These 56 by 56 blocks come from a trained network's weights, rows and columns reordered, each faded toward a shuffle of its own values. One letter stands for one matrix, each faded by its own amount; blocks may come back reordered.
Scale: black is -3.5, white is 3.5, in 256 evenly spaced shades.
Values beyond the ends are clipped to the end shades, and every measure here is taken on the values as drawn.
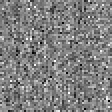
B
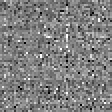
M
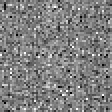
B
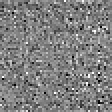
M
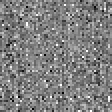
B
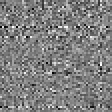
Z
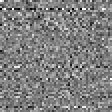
Z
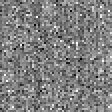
B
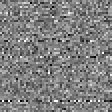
Z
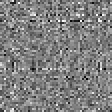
Z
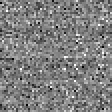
M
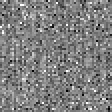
B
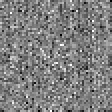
B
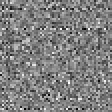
Z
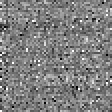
M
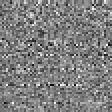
Z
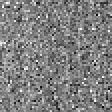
B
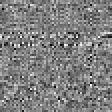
Z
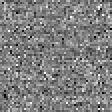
M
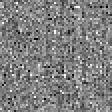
B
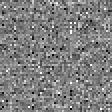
M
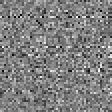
Z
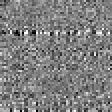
Z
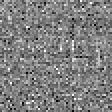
M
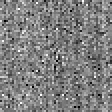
B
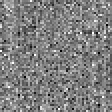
B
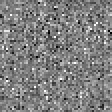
B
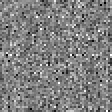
B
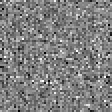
B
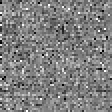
M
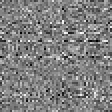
Z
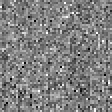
B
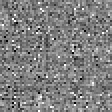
M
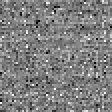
M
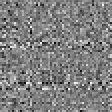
Z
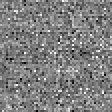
M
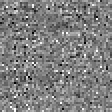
M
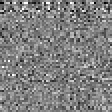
Z
